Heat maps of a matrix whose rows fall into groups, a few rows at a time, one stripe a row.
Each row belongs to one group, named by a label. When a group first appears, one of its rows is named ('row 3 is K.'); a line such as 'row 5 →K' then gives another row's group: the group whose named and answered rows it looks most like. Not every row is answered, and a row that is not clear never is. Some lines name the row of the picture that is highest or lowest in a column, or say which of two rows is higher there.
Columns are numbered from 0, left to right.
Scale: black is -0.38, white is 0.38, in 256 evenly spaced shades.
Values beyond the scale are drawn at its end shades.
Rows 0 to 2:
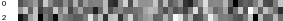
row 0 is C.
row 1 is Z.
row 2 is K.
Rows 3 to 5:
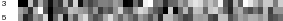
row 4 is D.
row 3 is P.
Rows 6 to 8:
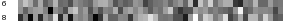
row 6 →C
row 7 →D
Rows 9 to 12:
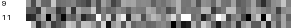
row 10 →D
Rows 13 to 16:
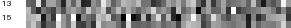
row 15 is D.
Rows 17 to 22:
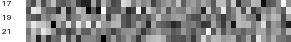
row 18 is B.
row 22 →Z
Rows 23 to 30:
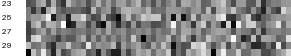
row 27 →K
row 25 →D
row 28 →C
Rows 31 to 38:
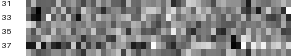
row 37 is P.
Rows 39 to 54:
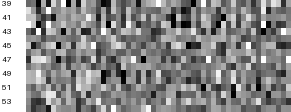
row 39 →Z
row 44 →C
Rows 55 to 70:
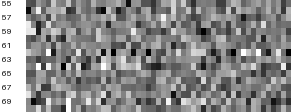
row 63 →B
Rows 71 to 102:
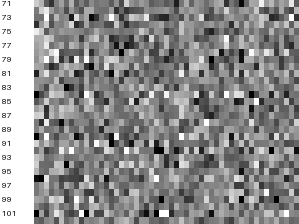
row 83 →D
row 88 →P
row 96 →P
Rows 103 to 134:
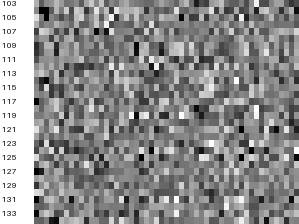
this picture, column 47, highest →120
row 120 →Z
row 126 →B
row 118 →D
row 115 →P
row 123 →P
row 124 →C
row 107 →B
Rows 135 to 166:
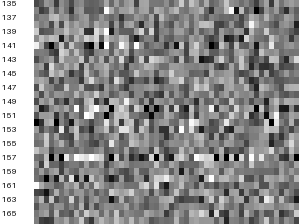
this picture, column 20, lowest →140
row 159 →D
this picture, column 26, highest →160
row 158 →P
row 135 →K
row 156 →P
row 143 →C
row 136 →K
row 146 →C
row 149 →B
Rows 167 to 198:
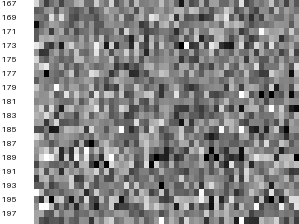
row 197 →C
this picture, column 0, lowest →170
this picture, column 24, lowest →189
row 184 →D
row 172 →C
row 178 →B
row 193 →P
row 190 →B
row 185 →C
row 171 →P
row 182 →Z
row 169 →C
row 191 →Z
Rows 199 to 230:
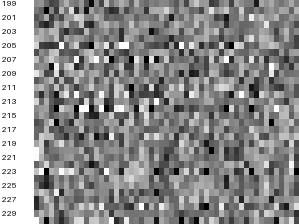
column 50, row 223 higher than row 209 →Yes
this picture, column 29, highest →205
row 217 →P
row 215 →B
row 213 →P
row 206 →D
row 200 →Z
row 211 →C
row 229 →Z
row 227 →K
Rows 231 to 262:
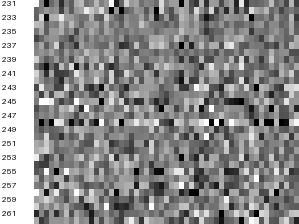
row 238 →Z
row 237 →D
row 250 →P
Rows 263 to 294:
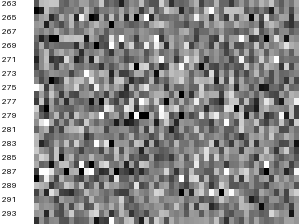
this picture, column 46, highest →286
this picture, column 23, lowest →265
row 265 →B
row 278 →K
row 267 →D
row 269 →B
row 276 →D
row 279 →D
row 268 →C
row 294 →B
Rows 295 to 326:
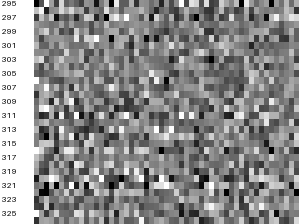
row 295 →K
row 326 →C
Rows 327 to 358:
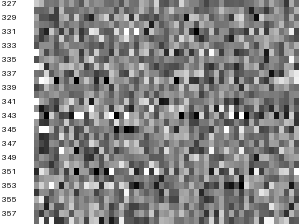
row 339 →K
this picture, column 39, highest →343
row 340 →C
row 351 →B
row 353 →Z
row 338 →B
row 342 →C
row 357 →C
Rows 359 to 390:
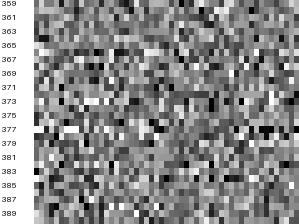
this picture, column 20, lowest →373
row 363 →D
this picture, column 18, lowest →359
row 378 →C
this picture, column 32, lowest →384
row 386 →P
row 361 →Z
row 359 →D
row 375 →K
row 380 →D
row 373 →Z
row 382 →Z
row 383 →K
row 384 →P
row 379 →P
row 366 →B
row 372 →Z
